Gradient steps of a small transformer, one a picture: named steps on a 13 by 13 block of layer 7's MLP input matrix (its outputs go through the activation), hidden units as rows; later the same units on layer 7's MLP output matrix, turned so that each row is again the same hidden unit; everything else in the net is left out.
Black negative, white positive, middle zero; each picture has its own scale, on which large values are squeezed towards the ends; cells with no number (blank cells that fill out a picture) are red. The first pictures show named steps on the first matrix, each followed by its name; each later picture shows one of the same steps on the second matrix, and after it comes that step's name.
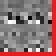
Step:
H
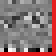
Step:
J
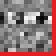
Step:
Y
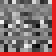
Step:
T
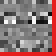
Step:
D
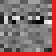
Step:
H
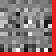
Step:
T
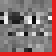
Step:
Y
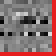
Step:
D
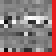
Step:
J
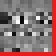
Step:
Y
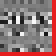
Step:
Y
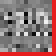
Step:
Y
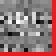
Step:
Y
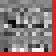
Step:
T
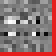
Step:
D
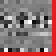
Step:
J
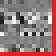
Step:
Y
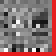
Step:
T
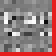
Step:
Y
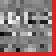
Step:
Y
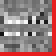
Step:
D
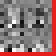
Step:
T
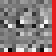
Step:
T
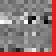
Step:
H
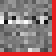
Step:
H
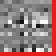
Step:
T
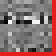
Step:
H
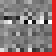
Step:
H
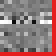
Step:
H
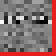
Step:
H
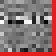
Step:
H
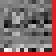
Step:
T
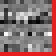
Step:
D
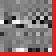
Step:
J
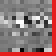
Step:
J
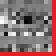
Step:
Y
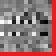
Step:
D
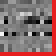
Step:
D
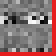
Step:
H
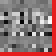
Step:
Y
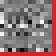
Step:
T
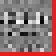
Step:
Y
